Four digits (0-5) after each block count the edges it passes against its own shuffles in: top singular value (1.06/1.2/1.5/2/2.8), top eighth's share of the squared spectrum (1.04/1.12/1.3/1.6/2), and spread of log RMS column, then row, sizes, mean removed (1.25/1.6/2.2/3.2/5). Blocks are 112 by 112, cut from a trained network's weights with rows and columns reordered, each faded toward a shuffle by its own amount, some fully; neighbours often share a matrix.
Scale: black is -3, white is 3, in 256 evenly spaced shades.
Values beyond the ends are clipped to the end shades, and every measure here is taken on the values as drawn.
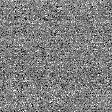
2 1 2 0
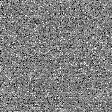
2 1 1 0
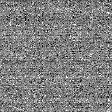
3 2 3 0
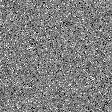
0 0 0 0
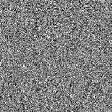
3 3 1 2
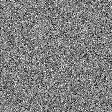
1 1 0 0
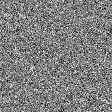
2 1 0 0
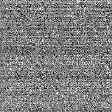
4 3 3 1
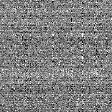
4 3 3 0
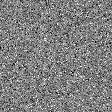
0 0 0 0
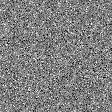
0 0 0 0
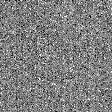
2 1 0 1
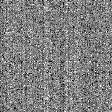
3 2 0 2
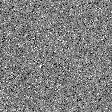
0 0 0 0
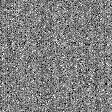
2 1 0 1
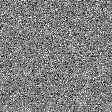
0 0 0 0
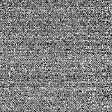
3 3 3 0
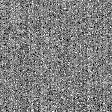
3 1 0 1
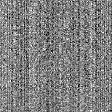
4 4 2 3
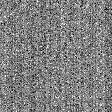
3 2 0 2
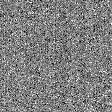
1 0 0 0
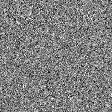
2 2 0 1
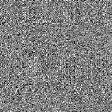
3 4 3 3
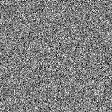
3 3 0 2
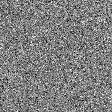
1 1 0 0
